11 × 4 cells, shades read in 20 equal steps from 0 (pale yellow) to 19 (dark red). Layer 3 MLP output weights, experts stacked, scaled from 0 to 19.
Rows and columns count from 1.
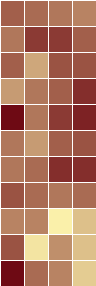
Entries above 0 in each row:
4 4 4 4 4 4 4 4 3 4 4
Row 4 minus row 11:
-12 -1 3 13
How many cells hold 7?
2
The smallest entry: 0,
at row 9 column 3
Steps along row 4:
up up up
